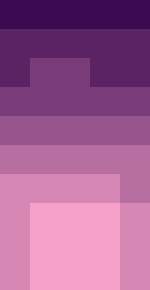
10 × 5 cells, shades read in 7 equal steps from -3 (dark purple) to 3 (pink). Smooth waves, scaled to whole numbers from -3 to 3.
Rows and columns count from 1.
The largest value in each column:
2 3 3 3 2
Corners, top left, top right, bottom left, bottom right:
-3 -3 2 2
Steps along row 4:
same same same same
